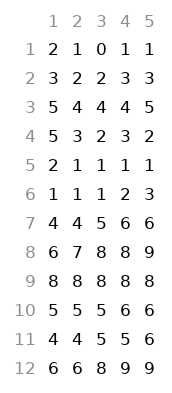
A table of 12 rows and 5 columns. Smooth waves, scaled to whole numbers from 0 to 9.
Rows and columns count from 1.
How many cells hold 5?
9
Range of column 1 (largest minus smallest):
7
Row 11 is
4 4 5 5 6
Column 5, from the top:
1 3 5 2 1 3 6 9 8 6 6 9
